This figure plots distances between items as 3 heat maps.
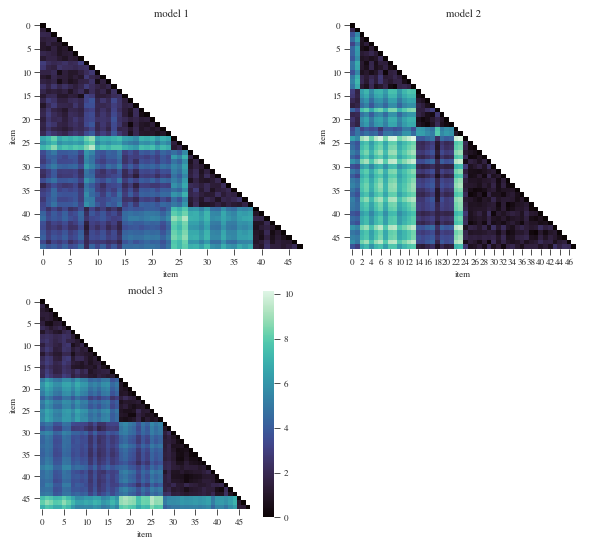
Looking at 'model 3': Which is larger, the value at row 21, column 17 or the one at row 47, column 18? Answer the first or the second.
the second
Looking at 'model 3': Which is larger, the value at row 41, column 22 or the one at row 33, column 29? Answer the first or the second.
the first
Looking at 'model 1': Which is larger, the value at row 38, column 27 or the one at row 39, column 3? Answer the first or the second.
the second
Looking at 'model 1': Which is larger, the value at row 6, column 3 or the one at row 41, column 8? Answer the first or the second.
the second
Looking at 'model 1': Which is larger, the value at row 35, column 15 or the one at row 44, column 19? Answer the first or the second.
the second
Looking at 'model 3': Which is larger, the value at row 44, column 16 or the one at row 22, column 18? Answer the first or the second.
the first
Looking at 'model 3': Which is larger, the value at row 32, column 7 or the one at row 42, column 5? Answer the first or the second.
the second
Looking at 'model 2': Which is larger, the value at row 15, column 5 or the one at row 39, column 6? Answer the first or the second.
the second
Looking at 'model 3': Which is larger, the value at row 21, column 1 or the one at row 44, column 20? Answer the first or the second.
the first
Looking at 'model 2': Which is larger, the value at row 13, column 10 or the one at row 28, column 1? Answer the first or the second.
the second
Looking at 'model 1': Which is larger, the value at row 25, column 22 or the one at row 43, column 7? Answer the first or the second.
the first
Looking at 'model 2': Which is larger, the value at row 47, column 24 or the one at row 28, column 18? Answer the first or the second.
the first
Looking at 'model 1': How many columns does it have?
48
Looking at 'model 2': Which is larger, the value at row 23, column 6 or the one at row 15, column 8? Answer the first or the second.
the second
